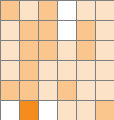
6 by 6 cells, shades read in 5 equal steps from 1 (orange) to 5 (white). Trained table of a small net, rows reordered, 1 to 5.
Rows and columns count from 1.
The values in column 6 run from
3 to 4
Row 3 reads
4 3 3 4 3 4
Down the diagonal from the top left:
3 3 3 4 4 3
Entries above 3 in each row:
4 3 3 5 3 4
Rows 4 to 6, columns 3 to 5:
4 4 4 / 4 3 4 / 5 4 4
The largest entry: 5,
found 4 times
